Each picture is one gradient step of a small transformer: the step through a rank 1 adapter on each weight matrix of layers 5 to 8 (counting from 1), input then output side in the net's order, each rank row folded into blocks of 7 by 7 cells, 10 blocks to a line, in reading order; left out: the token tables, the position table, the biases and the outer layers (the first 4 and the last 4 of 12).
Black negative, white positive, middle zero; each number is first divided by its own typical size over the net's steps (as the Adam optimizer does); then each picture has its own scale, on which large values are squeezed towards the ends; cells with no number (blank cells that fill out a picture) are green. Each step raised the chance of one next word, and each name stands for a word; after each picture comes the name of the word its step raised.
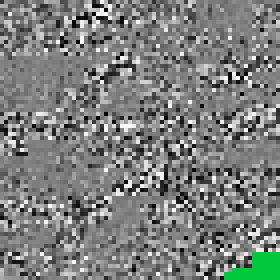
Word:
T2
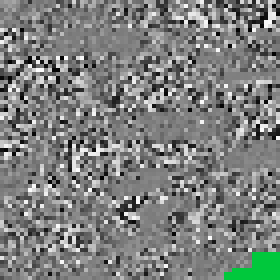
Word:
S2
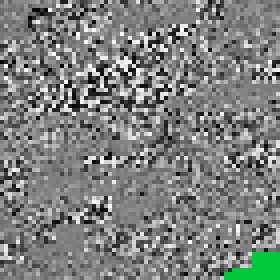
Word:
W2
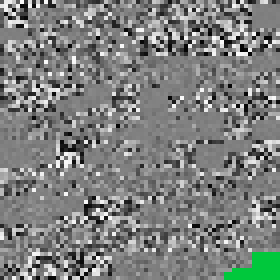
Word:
S2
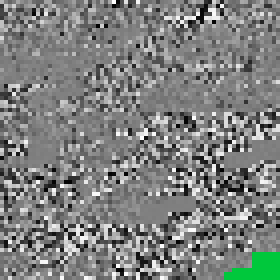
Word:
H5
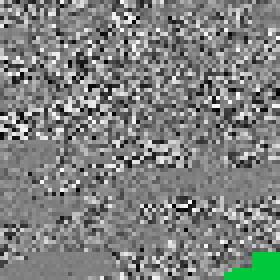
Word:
W2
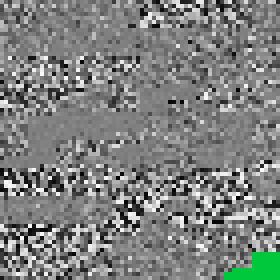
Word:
S2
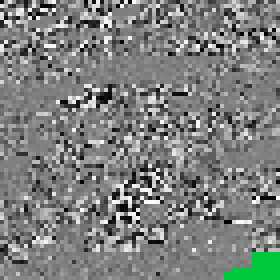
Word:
W2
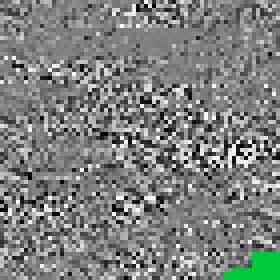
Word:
H5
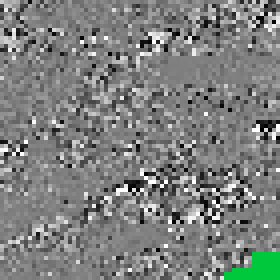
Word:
T2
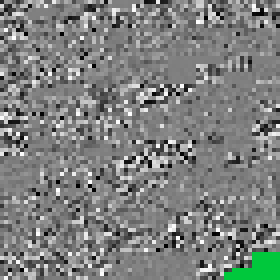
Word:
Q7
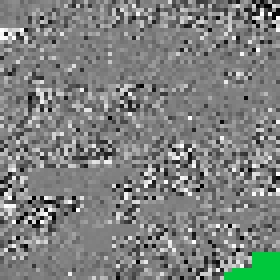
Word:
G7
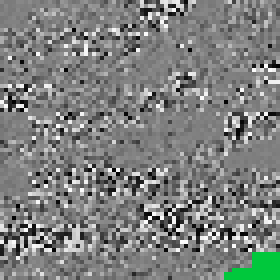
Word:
S2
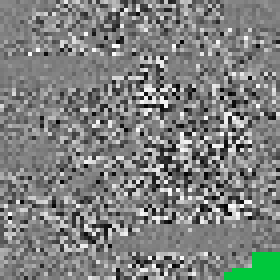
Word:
H5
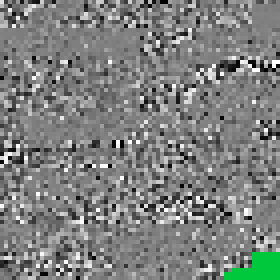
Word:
Q7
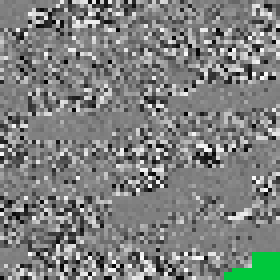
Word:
H5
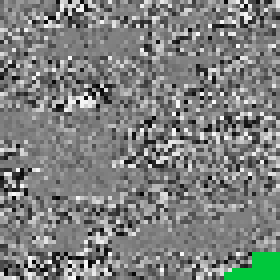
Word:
W2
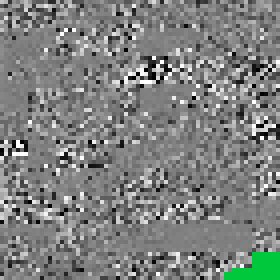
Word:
G7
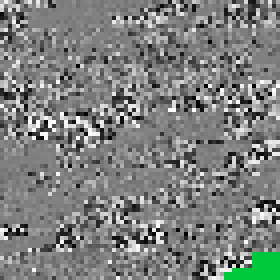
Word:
S2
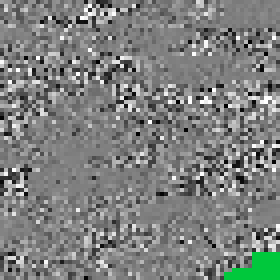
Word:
T2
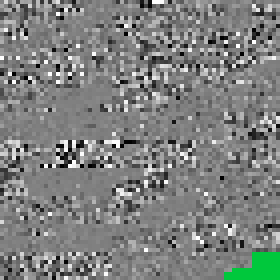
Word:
Q7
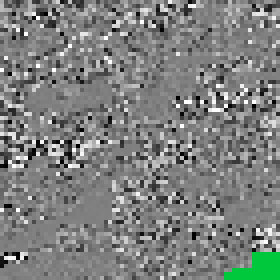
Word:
Q7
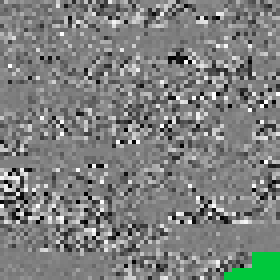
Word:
G7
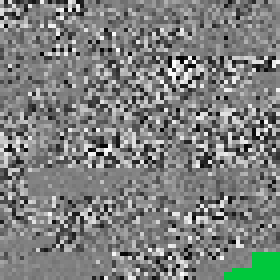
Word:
H5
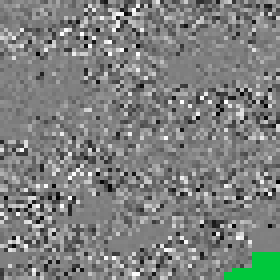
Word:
G7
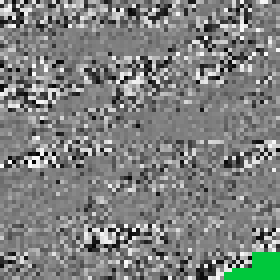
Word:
S2
